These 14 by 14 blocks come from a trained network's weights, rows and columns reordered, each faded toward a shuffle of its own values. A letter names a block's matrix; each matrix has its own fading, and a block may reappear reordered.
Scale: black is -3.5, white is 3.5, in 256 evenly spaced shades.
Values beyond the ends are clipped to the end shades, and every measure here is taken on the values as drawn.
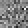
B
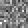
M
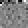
B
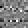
B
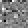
B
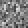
M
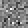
B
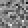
M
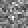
M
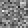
M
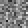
M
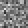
M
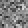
M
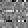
B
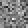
M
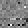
B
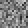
M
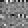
B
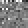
B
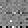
B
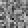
M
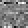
B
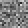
M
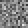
M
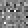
B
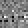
B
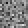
M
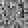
M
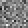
M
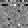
B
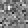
M
